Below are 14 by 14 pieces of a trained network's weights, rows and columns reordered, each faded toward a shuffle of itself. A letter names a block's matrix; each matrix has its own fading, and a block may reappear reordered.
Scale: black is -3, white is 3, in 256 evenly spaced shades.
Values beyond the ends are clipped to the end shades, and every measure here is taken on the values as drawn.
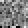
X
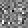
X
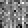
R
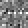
R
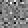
X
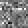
R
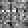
R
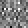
X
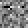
X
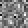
X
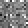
R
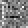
R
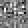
R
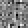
R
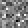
X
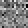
X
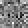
X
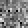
R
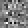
X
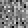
R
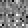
R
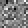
X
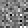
X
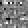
R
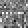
R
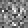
X
